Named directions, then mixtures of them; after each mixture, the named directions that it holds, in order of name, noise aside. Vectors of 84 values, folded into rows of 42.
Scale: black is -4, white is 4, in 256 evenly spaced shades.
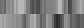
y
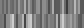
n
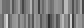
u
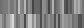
n, y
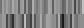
n, u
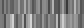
n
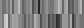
u, y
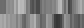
y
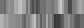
y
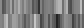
u, y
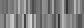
n, y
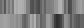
y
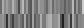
n, u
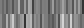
n, u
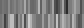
n, u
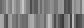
u, y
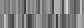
n, u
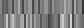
n, u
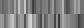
n, y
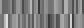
u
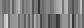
u, y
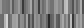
u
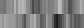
y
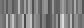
n, u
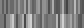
n
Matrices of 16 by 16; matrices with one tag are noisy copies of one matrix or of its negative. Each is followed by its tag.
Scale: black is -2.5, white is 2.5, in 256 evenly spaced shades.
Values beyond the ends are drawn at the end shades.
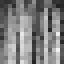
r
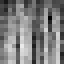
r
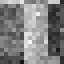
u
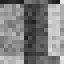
u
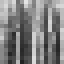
r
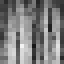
r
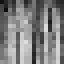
r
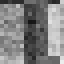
u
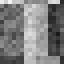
u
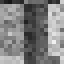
u
